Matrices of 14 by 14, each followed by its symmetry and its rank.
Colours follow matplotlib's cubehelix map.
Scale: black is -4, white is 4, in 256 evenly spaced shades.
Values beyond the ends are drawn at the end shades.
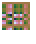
neither, rank one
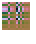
neither, rank one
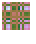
symmetric, rank one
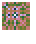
symmetric, rank two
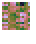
neither, rank two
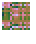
neither, rank two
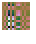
neither, rank one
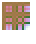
symmetric, rank one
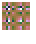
symmetric, rank one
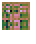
neither, rank two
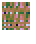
neither, rank two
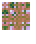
symmetric, rank two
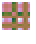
symmetric, rank one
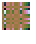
neither, rank one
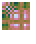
symmetric, rank two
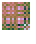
symmetric, rank two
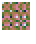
symmetric, rank two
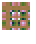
symmetric, rank one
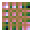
symmetric, rank one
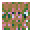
neither, rank two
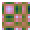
symmetric, rank one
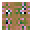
neither, rank two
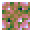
symmetric, rank two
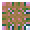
symmetric, rank two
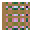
neither, rank one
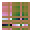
neither, rank one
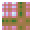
symmetric, rank one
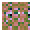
neither, rank two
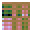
neither, rank one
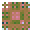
symmetric, rank two
